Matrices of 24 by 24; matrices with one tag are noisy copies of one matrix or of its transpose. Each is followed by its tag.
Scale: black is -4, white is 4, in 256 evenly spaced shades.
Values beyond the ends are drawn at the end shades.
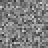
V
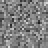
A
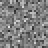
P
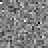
P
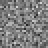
V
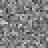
P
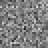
V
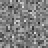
P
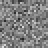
A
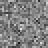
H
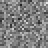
A
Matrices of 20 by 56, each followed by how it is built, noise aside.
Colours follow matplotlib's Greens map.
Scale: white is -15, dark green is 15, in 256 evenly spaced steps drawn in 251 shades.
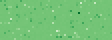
sparse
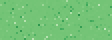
sparse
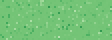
sparse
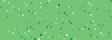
sparse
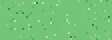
sparse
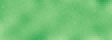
smooth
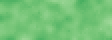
smooth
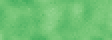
smooth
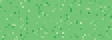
sparse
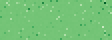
sparse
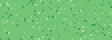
sparse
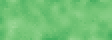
smooth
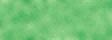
smooth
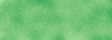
smooth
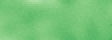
smooth
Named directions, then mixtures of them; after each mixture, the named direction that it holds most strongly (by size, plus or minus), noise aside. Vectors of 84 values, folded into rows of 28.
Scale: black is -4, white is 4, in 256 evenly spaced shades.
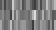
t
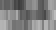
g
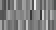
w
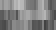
g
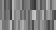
t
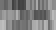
g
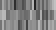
w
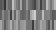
t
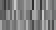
w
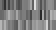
w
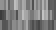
g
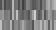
t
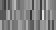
w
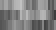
g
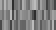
t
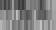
g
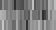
g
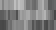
g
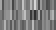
t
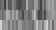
g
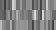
t
